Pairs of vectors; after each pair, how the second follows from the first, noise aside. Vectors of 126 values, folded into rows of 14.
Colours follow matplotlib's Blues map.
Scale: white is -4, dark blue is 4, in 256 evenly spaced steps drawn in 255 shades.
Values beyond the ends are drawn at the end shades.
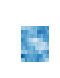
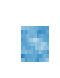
shrunk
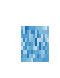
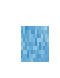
shrunk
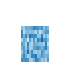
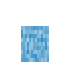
shrunk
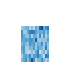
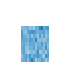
shrunk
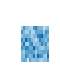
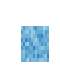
shrunk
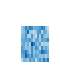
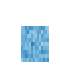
shrunk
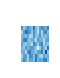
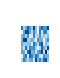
scaled up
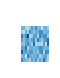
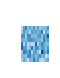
reversed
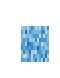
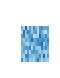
reversed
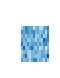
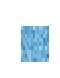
shrunk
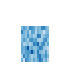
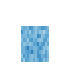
shrunk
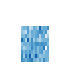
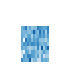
reversed
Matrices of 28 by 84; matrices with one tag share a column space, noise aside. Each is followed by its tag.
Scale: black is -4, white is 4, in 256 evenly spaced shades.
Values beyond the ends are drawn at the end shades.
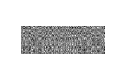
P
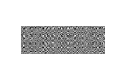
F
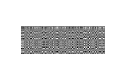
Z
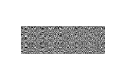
F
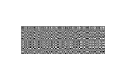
Z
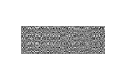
F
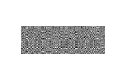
Z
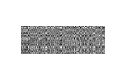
P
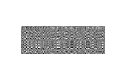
Z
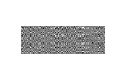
F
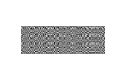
F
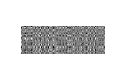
P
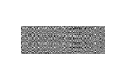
F
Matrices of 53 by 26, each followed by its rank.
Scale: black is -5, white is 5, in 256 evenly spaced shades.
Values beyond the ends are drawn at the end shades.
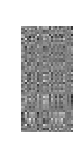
three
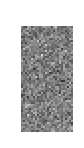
full rank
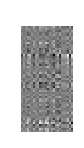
three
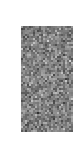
full rank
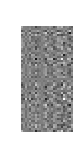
three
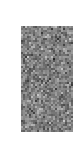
full rank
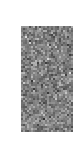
full rank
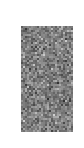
full rank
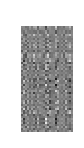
three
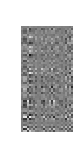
three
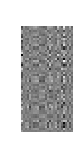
three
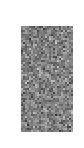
full rank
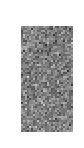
full rank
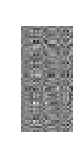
three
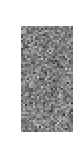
full rank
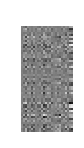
three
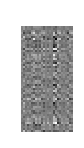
three
